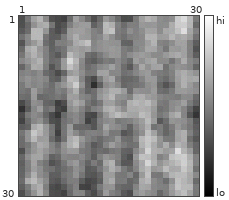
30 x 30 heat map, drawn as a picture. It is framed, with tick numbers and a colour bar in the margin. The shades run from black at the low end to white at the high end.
Streaks run downward. No seam splits the table. Stripes running up and down repeat 5 times from left to right. The histogram is bell-shaped.
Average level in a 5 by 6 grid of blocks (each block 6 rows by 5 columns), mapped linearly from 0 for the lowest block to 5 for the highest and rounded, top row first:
3 1 3 2 4 4 | 3 3 1 2 3 3 | 1 1 1 4 3 2 | 3 2 1 1 4 3 | 2 0 0 1 4 5
